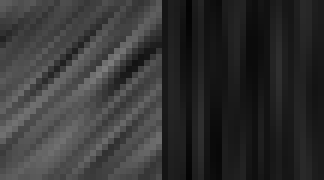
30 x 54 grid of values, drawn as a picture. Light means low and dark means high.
The table splits into one row of 2 panels. Panel 1,1: high, slanting up to the right. Panel 1,2: very high, streaked downward, faint in contrast.
